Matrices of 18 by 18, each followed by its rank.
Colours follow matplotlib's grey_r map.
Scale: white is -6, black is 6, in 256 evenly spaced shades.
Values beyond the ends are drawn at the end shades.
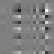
one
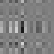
one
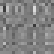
three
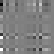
one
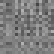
three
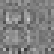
three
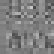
three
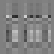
one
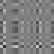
one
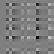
one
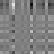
one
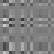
one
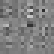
three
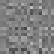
three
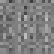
three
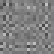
three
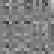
three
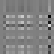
one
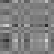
one
